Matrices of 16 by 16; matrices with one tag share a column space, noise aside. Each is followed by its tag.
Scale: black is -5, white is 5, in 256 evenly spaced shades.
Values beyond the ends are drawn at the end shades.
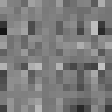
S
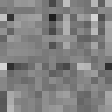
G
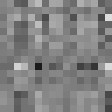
G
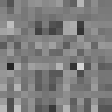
S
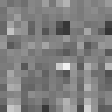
S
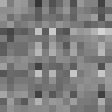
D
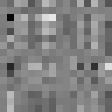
G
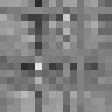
G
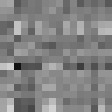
S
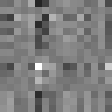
G
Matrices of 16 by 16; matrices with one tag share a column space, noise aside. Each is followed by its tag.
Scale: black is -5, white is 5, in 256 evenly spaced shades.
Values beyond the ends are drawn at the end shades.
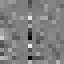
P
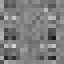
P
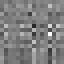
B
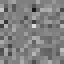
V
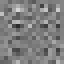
V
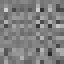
V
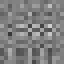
B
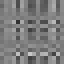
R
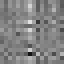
R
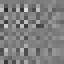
V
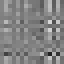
R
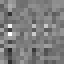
B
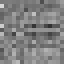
B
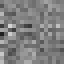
B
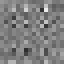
V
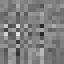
B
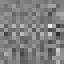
B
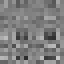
P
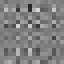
V
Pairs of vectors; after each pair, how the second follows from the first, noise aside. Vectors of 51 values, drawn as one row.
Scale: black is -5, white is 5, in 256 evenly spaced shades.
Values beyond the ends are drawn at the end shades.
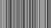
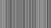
shrunk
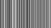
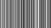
reversed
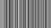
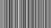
copied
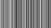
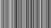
copied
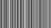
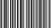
scaled up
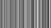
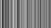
reversed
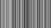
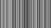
copied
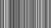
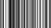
scaled up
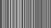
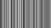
sign-scrambled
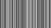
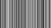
copied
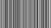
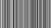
reversed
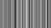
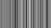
sign-scrambled
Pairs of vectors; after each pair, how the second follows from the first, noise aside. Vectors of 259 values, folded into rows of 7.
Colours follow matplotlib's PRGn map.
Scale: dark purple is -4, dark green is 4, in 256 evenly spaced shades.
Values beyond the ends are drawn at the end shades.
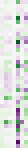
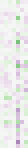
shrunk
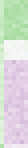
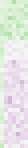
shrunk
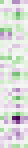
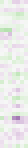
shrunk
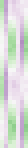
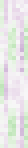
shrunk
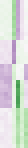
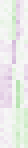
shrunk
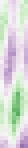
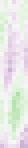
shrunk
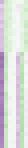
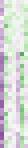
copied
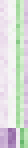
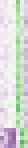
copied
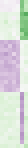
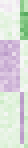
copied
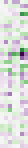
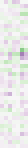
shrunk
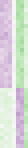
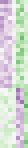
copied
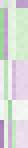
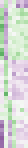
copied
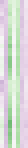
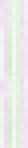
shrunk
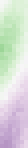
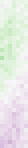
shrunk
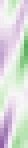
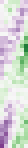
copied
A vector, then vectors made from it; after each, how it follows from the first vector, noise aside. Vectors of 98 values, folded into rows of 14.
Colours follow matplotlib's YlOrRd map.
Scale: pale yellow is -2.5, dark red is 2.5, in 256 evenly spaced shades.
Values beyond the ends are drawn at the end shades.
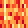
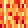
copied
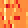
partly zeroed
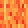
shrunk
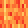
shrunk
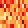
sign-scrambled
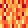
sign-scrambled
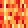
copied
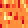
partly zeroed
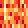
copied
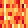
copied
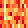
copied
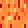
partly zeroed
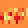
partly zeroed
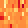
partly zeroed
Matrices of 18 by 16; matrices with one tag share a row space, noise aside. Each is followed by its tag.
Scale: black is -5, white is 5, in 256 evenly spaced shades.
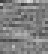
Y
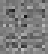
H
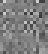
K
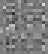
H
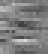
Y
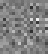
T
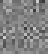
K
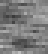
Y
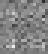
H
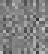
K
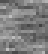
Y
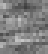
Y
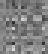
H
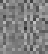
K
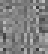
K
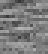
Y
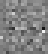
H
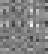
T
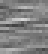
Y
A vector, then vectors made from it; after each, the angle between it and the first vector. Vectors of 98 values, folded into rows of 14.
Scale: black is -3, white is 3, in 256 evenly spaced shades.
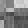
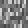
orthogonal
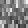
partly aligned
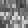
partly opposed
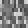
orthogonal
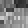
nearly opposite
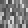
orthogonal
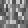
orthogonal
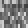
orthogonal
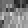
nearly opposite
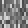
orthogonal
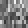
partly aligned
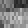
nearly opposite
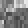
nearly parallel
